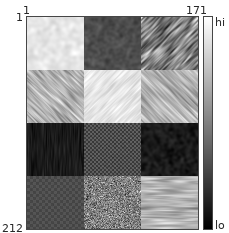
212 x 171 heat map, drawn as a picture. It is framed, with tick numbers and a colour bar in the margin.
The table splits into 4 rows of 3 panels. Panel 1,1: very high, blotchy, faint in contrast. Panel 1,2: low, blotchy, faint in contrast. Panel 1,3: middling, slanting up to the right, strong in contrast. Panel 2,1: high, slanting down to the right. Panel 2,2: very high, slanting up to the right, faint in contrast. Panel 2,3: high, slanting down to the right. Panel 3,1: very low, streaked downward, faint in contrast. Panel 3,2: low, checkered. Panel 3,3: very low, blotchy, faint in contrast. Panel 4,1: low, checkered, faint in contrast. Panel 4,2: middling, fine-grained, strong in contrast. Panel 4,3: high, streaked across.
